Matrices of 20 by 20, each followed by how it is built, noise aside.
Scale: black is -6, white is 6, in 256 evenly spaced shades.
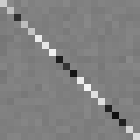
diagonal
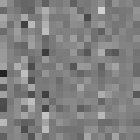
uneven columns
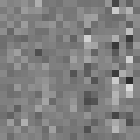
uneven columns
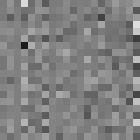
uneven columns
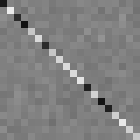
diagonal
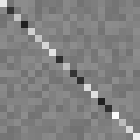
diagonal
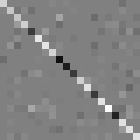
diagonal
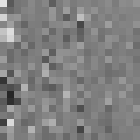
uneven columns
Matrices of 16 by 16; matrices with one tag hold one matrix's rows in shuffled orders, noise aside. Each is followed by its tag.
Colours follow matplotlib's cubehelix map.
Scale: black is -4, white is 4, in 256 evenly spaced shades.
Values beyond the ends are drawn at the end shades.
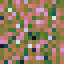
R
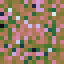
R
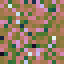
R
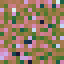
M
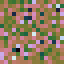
M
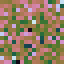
M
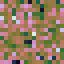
M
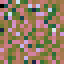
R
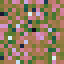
R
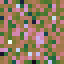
R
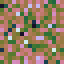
R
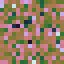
M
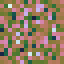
R
